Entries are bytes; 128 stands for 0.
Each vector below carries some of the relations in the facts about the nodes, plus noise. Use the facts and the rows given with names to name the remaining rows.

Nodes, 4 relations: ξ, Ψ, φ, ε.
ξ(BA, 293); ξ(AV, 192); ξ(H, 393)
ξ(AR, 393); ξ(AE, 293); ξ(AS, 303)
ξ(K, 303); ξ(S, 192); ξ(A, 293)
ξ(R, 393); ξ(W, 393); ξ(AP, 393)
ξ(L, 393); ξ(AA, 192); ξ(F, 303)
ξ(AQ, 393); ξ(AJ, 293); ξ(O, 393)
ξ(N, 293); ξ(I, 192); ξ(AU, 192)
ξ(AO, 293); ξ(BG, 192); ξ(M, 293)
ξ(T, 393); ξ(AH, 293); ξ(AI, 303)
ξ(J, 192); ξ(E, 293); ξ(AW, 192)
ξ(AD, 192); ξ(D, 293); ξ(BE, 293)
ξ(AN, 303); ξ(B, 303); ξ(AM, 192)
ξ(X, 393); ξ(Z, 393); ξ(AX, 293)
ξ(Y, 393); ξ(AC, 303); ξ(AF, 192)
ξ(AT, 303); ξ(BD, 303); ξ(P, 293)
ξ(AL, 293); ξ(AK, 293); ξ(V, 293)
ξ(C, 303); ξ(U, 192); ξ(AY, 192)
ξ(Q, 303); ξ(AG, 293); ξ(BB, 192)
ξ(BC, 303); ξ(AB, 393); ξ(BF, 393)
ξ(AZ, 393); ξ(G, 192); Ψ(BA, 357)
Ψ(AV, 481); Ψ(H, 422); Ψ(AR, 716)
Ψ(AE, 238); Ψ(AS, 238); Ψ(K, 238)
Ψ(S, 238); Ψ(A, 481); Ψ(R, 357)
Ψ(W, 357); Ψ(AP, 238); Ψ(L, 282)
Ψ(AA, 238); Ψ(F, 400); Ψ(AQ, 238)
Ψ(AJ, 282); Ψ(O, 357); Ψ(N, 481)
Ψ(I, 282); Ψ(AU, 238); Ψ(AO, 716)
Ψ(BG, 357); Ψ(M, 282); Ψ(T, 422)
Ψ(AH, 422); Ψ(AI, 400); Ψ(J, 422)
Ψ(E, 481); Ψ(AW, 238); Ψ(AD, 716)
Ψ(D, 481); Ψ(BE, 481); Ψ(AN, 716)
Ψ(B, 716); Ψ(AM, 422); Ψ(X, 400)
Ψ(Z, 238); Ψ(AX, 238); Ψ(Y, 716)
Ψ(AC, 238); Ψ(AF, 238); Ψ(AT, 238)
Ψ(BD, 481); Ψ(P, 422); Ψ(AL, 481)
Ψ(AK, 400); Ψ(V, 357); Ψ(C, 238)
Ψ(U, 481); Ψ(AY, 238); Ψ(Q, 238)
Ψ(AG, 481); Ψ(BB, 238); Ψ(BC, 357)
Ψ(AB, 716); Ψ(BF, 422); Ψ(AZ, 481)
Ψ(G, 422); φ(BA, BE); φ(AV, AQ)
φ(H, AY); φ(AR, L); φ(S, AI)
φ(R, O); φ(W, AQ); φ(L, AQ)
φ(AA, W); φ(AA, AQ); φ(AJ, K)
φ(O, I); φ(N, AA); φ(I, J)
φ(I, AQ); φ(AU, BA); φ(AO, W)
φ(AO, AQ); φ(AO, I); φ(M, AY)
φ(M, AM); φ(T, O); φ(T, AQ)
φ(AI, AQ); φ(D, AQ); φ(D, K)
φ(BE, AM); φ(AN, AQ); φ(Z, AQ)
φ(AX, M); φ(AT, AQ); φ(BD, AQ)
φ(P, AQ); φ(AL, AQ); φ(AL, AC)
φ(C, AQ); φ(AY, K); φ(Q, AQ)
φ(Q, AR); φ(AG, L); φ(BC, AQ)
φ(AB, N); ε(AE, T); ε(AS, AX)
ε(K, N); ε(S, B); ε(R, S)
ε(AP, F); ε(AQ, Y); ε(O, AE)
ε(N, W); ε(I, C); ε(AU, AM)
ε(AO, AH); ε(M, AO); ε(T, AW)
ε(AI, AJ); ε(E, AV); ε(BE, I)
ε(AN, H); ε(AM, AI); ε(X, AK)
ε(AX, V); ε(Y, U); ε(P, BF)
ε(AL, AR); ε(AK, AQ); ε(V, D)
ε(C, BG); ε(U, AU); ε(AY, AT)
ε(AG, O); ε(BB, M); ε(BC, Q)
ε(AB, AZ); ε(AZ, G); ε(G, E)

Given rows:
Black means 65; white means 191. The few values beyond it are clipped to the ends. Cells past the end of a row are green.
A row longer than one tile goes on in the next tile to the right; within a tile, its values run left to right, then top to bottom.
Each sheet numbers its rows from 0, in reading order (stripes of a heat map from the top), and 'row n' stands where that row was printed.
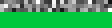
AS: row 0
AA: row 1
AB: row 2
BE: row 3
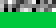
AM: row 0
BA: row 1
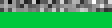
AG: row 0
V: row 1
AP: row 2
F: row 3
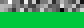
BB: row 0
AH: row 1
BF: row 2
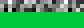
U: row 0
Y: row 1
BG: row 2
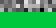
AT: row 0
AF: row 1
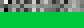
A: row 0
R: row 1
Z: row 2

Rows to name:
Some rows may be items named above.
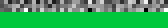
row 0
D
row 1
AG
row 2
T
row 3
AB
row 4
AR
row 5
BA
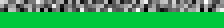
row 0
X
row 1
AI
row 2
AJ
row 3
D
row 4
D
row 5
AK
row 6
AZ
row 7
AM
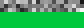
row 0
AQ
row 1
O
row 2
H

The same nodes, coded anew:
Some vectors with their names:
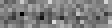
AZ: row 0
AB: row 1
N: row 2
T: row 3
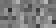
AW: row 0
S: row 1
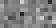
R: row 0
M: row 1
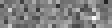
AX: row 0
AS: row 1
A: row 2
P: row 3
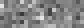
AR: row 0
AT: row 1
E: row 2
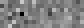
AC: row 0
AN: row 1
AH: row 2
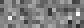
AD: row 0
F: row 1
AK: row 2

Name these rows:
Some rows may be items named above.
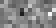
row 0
F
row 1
AI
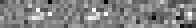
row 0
AY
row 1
AJ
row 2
AA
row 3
AJ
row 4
S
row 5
AB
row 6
AU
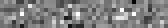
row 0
AK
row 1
H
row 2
AU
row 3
AA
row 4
AJ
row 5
K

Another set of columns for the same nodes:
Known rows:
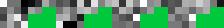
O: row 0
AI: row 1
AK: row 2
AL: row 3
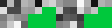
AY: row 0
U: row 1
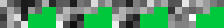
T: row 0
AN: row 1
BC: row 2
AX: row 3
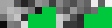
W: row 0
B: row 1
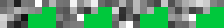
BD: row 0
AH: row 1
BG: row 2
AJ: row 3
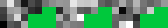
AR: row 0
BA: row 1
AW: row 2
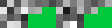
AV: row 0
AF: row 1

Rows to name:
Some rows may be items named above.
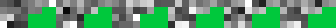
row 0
K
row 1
AW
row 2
A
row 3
AA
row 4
AM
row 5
S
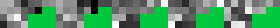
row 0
H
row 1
AZ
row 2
AS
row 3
K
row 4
AA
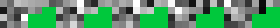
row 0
N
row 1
AM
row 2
AU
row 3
AQ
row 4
Y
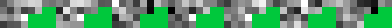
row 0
AJ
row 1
BE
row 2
Y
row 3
AG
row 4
D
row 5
AM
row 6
AB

